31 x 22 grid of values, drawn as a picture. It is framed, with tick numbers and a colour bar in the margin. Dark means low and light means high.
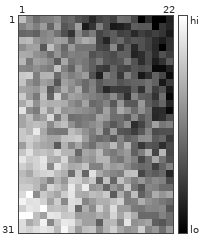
No single row or column stands out from its neighbours. The top right is the ninth with the lowest average. The bottom left is the ninth with the highest average. The field climbs toward the bottom left. The halves do not mirror each other. Overall the values sit about 50% of the way up the scale.
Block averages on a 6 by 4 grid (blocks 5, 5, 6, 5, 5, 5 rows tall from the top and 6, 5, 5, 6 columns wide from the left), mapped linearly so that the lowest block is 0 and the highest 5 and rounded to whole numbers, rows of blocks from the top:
3210
3210
4321
4332
4432
5443
